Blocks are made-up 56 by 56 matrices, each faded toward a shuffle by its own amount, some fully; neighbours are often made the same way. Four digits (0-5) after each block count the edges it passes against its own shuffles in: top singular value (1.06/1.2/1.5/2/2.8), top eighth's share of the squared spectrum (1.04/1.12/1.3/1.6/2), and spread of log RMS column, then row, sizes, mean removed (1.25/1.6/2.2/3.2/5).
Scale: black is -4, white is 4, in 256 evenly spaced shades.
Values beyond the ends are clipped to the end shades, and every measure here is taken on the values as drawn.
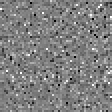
3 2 1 1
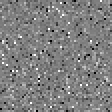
1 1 0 0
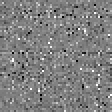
3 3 1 1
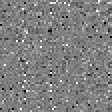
3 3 1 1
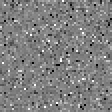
0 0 0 0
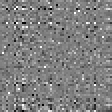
4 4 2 2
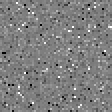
1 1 0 0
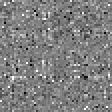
3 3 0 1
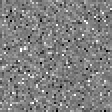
0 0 0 0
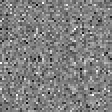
3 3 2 1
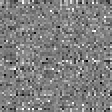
4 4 1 2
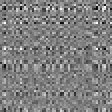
5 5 3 4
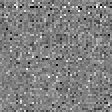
3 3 1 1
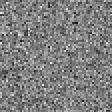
2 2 0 1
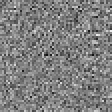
3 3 1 1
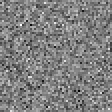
0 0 0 0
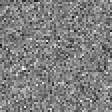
2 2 0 0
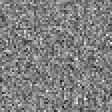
2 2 0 0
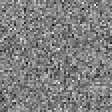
1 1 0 0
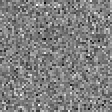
0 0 0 0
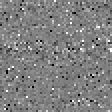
1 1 0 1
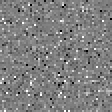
1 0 0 0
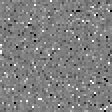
0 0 0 0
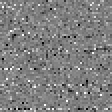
2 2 0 2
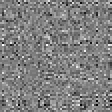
4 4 2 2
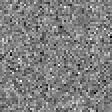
2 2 0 0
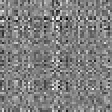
4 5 3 3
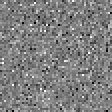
2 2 0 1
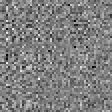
4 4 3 2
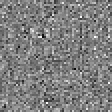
3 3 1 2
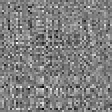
4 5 3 3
